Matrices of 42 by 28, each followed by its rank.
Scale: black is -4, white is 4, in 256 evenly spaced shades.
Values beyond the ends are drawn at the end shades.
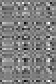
two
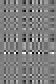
one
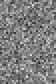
full rank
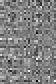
five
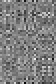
five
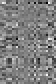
three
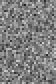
full rank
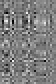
three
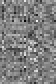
five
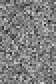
full rank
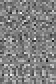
five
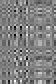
two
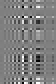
one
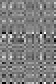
two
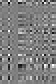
two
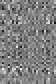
five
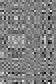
three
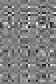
three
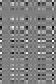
one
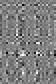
three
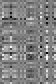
two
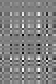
one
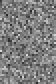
full rank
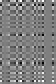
one
